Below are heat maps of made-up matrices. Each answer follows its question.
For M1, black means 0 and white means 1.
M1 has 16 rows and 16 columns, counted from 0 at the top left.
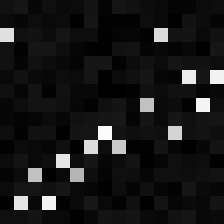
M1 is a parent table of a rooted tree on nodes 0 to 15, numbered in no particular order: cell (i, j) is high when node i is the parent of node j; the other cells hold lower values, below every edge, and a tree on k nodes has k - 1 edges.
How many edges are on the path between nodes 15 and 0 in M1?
4
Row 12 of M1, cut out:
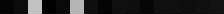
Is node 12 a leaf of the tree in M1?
no
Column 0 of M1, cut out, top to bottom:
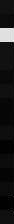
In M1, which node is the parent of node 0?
2
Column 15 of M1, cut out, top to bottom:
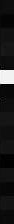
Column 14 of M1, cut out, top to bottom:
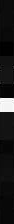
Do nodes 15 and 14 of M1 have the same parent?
no
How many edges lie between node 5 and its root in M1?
2
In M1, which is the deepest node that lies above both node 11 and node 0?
2
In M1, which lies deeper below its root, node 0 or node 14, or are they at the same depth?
node 0
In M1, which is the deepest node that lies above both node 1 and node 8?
7
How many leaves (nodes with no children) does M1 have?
8
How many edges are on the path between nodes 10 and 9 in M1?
2
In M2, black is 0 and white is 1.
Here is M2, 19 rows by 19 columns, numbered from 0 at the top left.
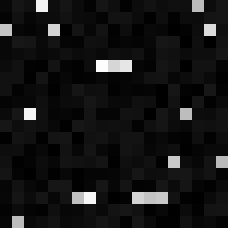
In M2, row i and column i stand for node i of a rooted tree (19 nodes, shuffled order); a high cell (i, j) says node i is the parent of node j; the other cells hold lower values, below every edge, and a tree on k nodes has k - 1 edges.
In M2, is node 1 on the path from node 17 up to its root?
no
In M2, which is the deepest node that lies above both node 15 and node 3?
9
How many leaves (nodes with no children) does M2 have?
12
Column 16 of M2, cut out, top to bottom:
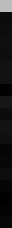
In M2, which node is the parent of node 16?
0
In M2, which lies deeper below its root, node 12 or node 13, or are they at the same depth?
the same depth
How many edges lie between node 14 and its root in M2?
6
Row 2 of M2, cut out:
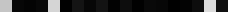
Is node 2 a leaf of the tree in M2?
no
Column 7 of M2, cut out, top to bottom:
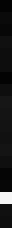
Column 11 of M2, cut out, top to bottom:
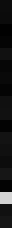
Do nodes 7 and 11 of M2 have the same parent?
yes
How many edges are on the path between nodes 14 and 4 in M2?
5
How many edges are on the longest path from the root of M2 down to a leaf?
7
